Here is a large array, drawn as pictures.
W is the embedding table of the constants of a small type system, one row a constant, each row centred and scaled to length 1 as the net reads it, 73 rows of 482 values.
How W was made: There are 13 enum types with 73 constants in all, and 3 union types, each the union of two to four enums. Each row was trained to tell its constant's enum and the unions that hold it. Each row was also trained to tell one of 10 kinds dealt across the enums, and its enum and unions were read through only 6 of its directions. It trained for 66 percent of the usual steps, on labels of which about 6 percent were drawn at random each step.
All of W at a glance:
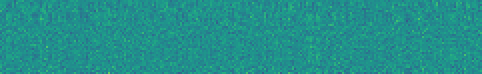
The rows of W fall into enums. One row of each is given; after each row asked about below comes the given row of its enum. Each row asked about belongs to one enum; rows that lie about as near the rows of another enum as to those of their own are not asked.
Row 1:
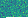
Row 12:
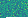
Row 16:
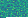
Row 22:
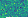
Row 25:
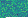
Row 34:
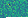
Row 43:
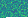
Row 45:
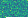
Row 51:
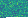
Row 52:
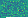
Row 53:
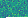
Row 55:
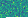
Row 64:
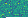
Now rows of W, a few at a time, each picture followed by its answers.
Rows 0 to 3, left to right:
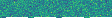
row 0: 51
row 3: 1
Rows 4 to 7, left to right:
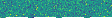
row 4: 1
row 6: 64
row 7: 34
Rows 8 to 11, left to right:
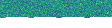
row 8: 52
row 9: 64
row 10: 64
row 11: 64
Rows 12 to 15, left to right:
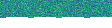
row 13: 1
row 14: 22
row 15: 55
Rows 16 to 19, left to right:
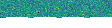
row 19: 52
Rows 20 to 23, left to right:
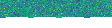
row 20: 16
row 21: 22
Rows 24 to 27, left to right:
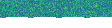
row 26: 34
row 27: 43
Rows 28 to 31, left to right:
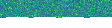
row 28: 34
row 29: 16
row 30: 22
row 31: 51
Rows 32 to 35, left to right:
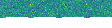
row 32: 52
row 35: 64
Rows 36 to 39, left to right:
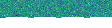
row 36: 16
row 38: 55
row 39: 43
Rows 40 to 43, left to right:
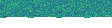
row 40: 51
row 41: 52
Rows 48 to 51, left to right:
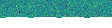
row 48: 1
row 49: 22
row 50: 55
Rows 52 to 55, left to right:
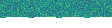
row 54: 43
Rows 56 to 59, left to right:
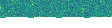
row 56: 55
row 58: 55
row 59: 1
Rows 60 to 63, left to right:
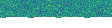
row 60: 43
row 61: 51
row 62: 1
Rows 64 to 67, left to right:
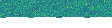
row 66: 51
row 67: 51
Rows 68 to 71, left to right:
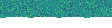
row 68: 55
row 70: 45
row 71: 43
